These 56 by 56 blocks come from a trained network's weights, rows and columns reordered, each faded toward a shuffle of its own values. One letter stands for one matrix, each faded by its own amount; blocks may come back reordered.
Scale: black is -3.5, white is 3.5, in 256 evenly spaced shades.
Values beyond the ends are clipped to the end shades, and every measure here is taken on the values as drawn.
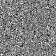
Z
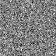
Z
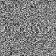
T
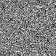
Z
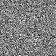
Z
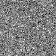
Z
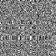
T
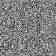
Z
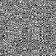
T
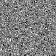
Z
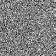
Z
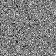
Z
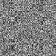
T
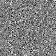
Z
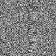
T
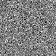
Z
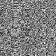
T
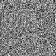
T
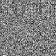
T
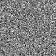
Z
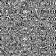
T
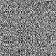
T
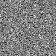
Z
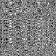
T
